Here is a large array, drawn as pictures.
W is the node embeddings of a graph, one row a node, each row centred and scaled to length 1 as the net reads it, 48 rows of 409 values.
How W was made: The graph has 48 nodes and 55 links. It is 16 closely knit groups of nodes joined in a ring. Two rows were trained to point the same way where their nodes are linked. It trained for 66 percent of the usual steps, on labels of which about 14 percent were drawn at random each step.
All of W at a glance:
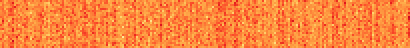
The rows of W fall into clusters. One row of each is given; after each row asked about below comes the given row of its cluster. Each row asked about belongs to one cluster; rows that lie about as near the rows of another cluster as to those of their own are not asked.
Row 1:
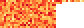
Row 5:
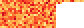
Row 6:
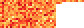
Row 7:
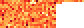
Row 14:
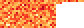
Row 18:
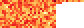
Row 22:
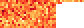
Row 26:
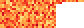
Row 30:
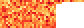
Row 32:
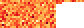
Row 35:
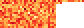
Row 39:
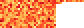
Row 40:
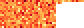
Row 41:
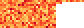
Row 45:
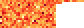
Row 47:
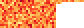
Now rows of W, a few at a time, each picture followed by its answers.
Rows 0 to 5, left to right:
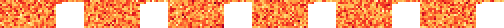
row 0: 39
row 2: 30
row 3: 5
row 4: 35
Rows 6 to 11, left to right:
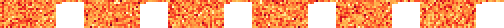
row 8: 22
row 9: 26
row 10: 47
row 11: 45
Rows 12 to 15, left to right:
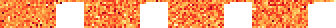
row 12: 45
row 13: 40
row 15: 40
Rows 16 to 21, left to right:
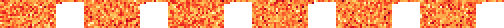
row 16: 32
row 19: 41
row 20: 7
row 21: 41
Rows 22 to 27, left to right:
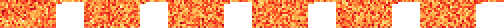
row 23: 6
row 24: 1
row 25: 1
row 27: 39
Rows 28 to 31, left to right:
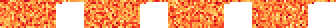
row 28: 7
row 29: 35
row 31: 26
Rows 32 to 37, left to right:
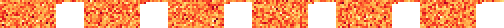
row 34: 14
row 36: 32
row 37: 18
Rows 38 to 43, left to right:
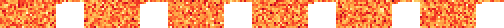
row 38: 18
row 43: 5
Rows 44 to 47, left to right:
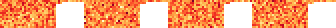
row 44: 22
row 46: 6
